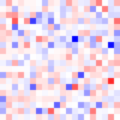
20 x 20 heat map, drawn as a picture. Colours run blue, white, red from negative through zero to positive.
Histogram: heavy tails on both sides. Slope: none. Average level on the scale: 50%. Grain: fine. Seam: none. Mirror symmetry: none. Stripes: none.
